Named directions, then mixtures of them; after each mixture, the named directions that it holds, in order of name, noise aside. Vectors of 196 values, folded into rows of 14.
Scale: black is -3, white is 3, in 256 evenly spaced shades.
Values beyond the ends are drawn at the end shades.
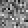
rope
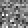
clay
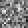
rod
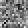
clay, rod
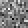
rope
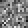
rod, rope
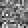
clay, rod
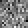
rod, rope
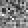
rod, rope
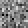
clay, rope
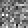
clay, rope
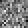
rod, rope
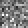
clay, rope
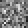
rod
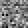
clay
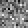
rope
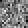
rod, rope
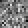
rod, rope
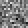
clay, rope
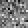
rope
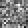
clay, rod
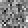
rod, rope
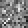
rod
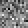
rope
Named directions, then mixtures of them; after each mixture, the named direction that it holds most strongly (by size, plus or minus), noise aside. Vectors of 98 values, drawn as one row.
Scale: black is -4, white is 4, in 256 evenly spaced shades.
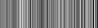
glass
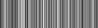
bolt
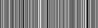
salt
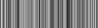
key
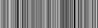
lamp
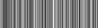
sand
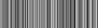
lamp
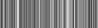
key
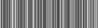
bolt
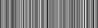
salt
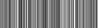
lamp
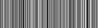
salt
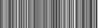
lamp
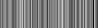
glass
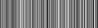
glass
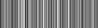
bolt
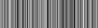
lamp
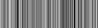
lamp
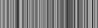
lamp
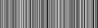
glass
